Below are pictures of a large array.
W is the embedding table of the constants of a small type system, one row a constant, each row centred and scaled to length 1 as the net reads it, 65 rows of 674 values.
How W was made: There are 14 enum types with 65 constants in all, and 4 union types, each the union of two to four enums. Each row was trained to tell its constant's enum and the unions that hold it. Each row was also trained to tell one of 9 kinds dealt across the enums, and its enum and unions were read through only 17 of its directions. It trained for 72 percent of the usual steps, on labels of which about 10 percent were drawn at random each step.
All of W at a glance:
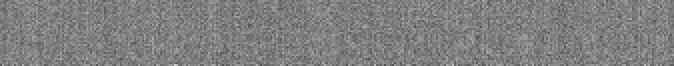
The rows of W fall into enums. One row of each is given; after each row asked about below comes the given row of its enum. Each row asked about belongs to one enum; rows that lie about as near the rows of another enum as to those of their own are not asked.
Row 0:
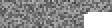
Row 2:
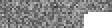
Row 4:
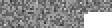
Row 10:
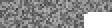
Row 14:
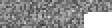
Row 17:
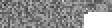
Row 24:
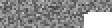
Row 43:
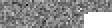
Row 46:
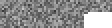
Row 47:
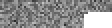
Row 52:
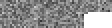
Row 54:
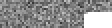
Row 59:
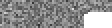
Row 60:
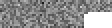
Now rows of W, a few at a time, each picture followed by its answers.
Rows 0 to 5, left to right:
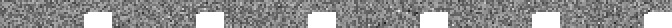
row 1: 46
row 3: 10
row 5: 59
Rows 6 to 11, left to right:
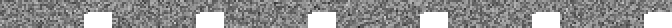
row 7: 46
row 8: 2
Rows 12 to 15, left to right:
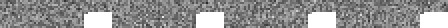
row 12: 14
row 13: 46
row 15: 17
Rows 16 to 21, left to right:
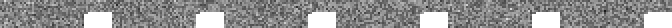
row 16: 24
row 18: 59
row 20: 60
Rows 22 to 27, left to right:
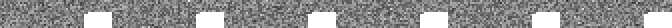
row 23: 10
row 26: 0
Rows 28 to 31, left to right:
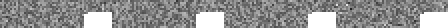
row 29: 10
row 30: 60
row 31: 4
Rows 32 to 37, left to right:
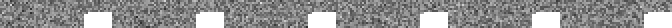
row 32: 4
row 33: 2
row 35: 0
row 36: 59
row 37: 14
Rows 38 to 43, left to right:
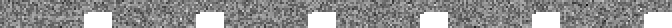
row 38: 14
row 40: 10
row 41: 59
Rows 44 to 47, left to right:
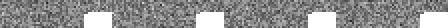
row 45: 60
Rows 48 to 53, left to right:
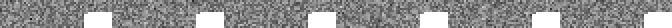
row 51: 2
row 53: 52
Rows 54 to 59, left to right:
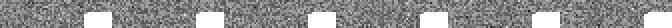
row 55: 2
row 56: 0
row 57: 46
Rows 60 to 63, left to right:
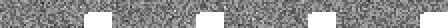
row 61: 47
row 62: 54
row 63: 60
